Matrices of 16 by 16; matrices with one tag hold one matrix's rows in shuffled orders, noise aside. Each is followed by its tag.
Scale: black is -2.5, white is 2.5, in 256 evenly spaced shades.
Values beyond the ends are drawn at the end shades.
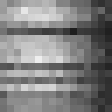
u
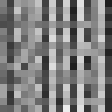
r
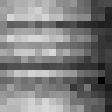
u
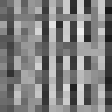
r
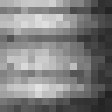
u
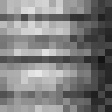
u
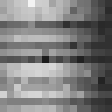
u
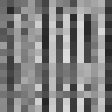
r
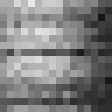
u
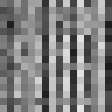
r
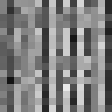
r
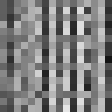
r
